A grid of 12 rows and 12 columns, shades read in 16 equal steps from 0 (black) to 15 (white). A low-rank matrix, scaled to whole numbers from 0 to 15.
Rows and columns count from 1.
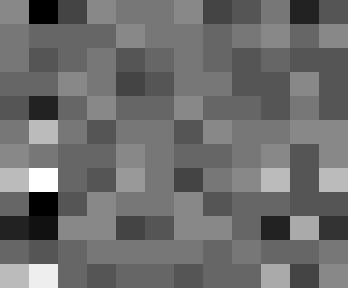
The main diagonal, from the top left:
8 6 6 7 6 7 6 7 6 2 6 8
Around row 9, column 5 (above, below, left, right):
9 4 8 7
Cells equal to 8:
25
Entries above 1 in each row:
11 12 12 12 12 12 12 12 11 11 12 12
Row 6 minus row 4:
1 5 -1 -2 3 2 -2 1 2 2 0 3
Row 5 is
5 2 6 8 6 6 8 6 6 5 7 5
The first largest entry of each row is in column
1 5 1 3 4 2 1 2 4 11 4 2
